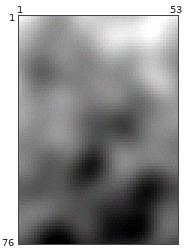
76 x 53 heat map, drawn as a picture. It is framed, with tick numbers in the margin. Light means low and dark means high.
Ninth with the lowest average: top right. Grain: smooth. Histogram: bell-shaped. Stripes: none. Slope: up to the bottom.
